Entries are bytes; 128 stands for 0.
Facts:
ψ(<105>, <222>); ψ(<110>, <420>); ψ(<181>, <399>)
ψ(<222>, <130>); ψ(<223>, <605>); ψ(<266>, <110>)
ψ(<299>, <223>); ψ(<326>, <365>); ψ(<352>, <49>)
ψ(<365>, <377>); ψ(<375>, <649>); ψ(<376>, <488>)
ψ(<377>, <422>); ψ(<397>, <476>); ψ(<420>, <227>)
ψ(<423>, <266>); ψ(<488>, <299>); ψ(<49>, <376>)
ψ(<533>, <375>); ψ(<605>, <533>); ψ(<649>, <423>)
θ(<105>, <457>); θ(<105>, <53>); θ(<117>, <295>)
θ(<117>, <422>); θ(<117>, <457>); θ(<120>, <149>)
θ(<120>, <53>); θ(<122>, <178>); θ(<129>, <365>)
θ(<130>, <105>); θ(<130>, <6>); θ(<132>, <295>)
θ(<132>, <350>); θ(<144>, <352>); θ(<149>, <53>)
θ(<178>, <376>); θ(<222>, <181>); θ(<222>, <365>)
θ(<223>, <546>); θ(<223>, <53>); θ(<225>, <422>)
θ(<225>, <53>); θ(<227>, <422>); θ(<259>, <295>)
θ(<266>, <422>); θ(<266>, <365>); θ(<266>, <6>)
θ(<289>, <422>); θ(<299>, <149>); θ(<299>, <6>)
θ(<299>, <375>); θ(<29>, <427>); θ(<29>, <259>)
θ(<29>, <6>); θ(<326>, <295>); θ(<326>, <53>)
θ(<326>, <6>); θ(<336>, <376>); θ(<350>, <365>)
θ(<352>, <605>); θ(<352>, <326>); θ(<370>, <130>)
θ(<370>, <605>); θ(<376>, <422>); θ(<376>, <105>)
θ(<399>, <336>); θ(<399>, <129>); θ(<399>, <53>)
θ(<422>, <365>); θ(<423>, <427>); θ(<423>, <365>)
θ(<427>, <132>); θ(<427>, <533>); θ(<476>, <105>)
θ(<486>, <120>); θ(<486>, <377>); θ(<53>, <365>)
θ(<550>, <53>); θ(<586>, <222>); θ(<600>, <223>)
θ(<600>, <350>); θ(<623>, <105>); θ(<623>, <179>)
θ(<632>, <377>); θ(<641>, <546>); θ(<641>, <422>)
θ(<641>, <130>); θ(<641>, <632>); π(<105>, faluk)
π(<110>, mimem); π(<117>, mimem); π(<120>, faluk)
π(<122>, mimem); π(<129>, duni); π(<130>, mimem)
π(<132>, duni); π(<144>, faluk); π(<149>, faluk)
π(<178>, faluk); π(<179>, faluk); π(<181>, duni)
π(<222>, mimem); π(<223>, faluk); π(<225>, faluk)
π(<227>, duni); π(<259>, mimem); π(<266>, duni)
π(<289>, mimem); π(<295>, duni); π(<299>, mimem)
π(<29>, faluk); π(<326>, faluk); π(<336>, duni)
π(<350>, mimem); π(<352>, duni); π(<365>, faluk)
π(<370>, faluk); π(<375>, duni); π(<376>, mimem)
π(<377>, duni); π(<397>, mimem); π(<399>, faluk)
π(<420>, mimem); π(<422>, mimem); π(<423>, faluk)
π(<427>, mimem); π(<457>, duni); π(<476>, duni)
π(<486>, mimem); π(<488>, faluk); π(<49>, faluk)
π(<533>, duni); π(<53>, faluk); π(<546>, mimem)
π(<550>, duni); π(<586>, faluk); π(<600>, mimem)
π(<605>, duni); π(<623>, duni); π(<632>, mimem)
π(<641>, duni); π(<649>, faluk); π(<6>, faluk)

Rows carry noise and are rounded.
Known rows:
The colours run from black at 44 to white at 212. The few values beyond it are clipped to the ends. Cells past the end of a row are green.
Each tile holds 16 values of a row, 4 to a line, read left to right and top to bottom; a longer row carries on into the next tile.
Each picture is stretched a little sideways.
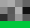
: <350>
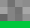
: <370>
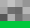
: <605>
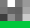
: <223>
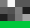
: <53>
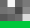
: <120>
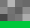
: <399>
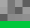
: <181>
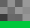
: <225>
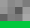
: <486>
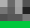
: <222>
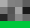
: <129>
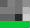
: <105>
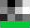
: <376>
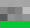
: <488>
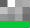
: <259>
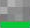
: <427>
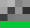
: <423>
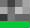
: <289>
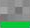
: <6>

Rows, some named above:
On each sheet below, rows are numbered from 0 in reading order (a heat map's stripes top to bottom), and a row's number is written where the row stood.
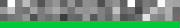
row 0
<326>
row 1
<641>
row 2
<225>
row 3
<623>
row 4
<149>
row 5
<132>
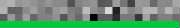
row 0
<649>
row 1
<144>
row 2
<623>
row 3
<422>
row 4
<130>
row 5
<117>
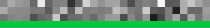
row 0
<29>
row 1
<550>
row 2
<227>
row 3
<49>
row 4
<476>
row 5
<53>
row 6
<533>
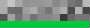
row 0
<533>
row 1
<6>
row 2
<266>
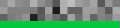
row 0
<600>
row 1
<129>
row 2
<375>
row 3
<632>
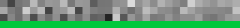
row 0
<476>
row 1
<377>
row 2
<377>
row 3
<105>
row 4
<299>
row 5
<427>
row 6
<295>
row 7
<352>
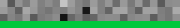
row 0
<632>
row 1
<586>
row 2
<365>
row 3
<397>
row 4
<397>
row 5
<122>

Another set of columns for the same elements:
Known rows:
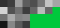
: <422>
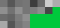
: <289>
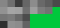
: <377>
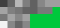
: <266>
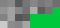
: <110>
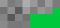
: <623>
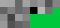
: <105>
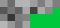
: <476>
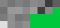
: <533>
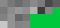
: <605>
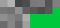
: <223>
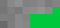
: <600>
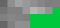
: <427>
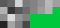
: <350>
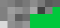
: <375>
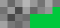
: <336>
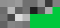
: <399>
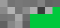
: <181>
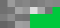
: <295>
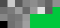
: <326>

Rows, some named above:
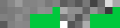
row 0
<600>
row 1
<227>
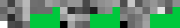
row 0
<376>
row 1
<53>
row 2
<326>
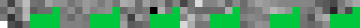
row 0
<376>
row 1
<122>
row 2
<105>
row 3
<423>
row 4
<427>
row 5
<225>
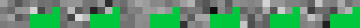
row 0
<49>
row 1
<399>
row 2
<29>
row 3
<550>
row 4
<130>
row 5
<222>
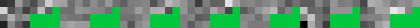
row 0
<422>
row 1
<397>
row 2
<117>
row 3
<641>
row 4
<352>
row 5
<365>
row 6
<259>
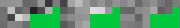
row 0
<399>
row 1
<132>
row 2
<299>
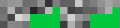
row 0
<399>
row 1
<129>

